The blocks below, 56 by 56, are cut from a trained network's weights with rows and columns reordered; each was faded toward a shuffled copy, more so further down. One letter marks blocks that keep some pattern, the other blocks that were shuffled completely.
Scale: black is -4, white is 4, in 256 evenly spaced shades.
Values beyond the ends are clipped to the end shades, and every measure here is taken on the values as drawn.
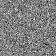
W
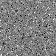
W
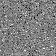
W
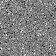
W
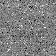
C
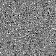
C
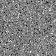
W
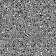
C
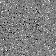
W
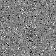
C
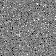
W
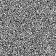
W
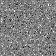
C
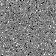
W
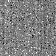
C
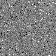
W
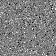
W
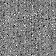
C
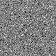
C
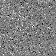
W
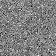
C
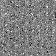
C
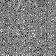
C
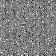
C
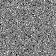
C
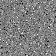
W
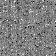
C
